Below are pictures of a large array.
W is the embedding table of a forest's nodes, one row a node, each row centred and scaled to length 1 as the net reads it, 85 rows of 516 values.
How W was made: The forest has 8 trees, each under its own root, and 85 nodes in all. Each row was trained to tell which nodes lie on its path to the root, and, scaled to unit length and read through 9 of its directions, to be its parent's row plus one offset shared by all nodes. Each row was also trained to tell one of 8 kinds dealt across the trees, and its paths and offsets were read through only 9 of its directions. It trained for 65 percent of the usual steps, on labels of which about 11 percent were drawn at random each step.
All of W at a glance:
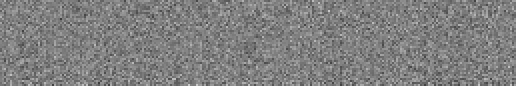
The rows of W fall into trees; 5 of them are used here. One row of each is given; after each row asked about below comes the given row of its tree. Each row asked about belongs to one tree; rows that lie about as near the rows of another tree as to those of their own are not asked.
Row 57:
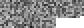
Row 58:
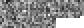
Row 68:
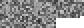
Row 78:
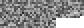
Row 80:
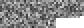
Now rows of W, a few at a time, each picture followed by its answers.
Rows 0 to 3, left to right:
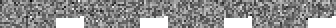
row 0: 80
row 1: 80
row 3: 78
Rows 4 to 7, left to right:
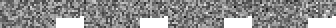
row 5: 80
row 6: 78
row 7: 78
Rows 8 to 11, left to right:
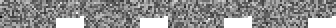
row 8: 78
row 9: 80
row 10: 80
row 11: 58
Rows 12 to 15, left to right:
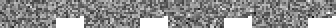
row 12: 58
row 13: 78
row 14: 58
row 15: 58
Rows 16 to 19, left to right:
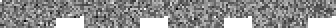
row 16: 78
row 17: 78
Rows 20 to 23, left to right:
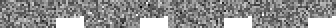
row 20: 80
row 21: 68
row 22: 58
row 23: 78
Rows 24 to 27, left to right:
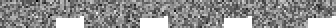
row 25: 80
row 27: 68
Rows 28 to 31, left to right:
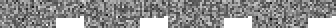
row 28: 58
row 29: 58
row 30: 80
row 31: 57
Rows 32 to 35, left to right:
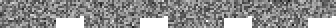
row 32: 78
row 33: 57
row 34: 58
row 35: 80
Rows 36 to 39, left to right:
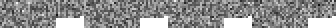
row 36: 58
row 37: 58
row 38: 80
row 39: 78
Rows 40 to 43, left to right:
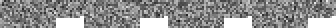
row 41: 68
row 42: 57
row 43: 68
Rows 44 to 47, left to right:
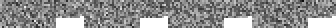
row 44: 68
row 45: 57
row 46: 80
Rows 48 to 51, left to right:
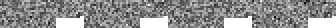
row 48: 78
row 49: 80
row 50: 78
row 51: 68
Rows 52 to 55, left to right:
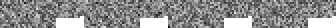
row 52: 80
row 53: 68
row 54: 78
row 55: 78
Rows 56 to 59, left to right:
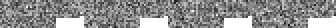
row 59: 68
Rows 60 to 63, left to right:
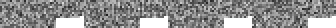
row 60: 80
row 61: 58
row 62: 57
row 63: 80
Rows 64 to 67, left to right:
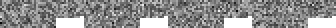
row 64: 80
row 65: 78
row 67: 57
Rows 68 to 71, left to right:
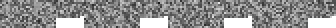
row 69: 80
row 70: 58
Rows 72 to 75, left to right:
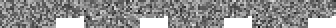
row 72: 68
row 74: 78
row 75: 78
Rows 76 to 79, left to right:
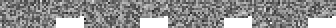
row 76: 57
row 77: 80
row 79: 78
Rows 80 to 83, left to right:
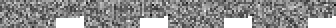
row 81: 58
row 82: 68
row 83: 68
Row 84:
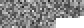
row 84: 68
